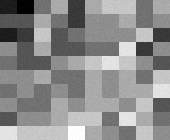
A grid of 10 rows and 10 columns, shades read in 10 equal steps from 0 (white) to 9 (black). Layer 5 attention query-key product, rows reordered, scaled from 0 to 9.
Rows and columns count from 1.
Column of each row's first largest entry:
2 5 1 9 2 4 1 10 1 8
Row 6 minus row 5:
-1 -2 -3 1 2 1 3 1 1 -4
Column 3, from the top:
5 3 2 3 6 3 5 5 4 2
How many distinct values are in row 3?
6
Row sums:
47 47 49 47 39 38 37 39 35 25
